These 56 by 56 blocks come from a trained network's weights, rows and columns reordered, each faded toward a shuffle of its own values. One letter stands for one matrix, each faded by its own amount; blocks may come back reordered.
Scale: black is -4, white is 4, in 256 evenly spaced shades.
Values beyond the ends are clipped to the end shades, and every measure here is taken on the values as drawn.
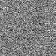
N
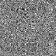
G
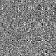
G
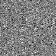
G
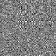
G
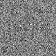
N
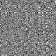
G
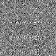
G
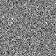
G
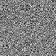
N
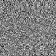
N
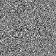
G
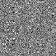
G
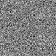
N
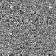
G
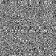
G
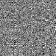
G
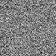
N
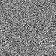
N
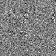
G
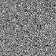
G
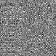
G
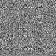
N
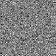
G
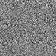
N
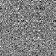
G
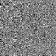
G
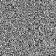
N
